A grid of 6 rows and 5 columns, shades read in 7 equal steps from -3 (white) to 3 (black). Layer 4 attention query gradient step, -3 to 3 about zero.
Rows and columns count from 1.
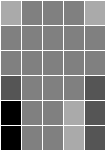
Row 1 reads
-1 0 0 0 -1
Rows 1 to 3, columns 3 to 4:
0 0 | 0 0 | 0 0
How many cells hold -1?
4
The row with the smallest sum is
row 1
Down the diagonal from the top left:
-1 0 0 0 1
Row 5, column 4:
-1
